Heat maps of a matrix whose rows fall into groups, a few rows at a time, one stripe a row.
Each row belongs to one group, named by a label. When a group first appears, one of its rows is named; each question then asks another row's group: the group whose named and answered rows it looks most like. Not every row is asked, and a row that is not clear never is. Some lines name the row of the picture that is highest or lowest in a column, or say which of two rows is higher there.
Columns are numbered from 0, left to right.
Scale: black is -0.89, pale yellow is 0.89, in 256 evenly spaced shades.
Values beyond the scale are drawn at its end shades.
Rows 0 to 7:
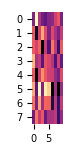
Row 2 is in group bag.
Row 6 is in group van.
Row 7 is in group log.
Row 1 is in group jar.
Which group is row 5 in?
van
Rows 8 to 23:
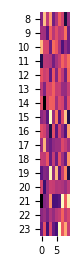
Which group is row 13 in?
jar
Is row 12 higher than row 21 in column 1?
Yes
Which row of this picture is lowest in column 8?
8
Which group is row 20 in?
jar
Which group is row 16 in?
bag
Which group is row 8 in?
log
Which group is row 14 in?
jar
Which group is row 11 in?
log
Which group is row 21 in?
log
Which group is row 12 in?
bag
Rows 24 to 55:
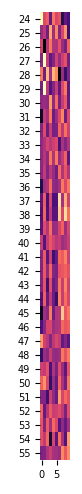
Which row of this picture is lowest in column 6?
28
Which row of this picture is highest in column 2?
28
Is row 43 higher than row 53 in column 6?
Yes
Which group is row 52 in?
jar
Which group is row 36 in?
log
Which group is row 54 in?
bag
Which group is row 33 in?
van
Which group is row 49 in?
bag
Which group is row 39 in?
log
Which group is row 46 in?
log
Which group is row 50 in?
bag
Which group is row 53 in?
van
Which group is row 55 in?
log
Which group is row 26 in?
jar
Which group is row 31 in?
log
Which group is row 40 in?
jar
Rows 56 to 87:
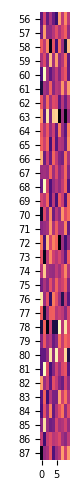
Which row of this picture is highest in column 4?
63
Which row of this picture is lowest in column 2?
78
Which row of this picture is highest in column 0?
76
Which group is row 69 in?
bag
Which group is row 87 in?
log
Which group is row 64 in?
bag
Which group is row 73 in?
jar
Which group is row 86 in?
jar
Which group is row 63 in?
van
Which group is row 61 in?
log
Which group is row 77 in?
jar
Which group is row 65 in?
bag
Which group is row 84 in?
log
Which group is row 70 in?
log
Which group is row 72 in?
van
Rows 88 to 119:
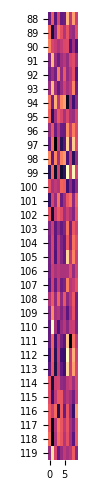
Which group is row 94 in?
van
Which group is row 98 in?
van
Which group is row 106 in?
log
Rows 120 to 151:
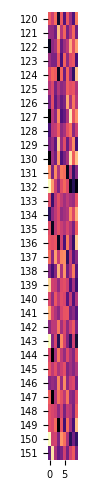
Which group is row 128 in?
log
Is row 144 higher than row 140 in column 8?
Yes
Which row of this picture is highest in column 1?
151
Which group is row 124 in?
bag
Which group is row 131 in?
van
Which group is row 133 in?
jar
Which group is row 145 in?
van
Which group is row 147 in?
jar
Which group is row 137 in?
van
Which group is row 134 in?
log
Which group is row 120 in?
bag
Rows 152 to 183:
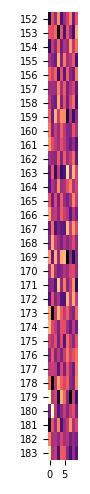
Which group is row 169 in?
van
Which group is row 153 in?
bag
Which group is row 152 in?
log
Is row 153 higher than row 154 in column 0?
Yes
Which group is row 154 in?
log
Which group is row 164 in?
log
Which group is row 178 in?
jar
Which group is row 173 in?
jar
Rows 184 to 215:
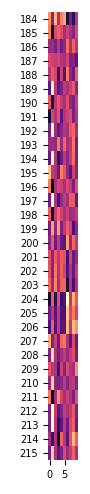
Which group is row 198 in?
jar
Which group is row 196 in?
jar
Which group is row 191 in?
log
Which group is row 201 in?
van
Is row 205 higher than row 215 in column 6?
Yes
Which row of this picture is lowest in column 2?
204
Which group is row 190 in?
jar
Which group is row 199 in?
log
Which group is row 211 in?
jar
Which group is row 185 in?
jar
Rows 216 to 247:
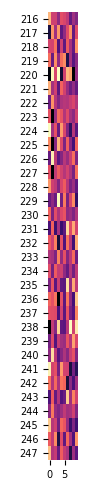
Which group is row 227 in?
jar
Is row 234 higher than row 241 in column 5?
No
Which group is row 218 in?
bag
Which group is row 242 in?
van
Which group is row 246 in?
bag
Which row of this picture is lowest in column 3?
236
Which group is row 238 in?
log
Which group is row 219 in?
van
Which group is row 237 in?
bag
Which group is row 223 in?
jar
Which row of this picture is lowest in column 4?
220
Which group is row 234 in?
van
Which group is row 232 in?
bag
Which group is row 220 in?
log
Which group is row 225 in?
jar
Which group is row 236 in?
bag
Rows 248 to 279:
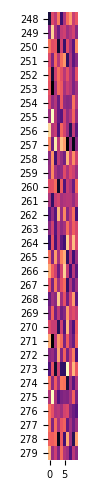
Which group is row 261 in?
jar
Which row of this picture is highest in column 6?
273
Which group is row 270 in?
bag
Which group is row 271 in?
jar
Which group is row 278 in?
bag
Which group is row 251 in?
van
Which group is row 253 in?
jar
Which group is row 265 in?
van
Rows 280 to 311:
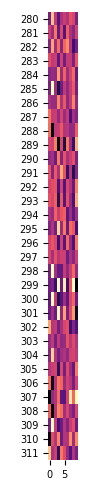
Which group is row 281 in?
bag
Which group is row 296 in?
bag
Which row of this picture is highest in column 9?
307
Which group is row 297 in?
van
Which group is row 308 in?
jar
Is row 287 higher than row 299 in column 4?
Yes
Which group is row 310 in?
log
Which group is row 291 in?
van
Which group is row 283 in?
bag
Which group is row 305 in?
bag
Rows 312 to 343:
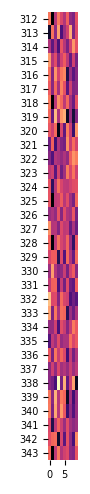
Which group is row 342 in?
bag
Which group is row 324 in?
jar
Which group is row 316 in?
van
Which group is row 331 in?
bag
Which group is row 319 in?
van
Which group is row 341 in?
jar
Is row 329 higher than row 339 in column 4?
No
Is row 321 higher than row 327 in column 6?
Yes
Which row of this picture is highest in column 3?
338
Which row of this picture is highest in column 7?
313
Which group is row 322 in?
log
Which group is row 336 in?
van
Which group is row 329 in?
bag
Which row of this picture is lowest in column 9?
338
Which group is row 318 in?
jar
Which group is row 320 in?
bag
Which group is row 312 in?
jar
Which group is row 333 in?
van
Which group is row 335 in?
log
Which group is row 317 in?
van
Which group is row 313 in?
log
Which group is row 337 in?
log
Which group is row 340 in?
van
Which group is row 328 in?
jar
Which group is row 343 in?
jar
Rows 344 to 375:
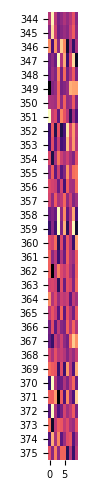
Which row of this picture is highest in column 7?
349
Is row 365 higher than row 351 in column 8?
No
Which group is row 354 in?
jar
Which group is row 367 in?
log
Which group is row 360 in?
bag
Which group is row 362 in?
jar
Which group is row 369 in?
bag
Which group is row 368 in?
van
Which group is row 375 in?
van
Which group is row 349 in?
log
